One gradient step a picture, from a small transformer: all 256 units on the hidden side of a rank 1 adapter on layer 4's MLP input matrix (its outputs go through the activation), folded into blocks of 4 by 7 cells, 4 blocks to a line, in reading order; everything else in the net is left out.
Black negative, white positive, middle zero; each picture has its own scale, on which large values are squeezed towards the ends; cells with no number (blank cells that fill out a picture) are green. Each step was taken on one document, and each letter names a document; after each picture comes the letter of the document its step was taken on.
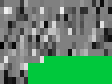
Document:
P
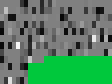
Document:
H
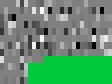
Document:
H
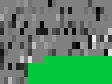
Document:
H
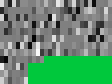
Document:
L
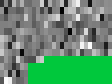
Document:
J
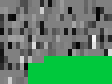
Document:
H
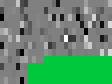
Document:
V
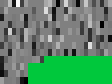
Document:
L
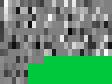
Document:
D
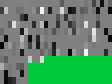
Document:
P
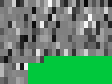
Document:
L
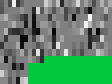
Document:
L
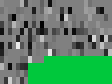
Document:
H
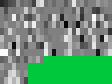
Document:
D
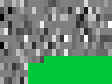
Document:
V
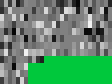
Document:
L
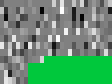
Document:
P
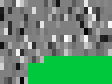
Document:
V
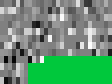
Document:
J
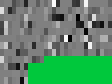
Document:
V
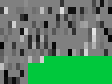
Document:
P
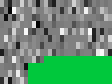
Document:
J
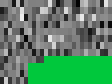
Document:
L
